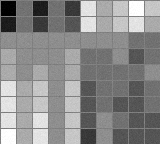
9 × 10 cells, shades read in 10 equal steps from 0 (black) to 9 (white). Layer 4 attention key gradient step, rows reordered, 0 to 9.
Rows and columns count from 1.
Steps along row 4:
down same same up down same up down up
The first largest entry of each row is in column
9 6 1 1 1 1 1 1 1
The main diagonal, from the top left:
0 4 5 5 6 3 4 4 3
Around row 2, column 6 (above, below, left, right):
8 5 3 6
